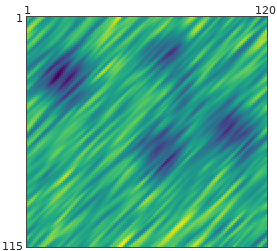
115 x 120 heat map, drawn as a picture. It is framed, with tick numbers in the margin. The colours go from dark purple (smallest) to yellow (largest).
Odd rows or columns: none. Lone odd cells: none. Dips: four. Mirror symmetry: none.
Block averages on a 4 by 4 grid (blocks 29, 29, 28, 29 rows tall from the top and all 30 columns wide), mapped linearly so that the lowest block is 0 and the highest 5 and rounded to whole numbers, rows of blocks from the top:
1424
1421
4301
4454
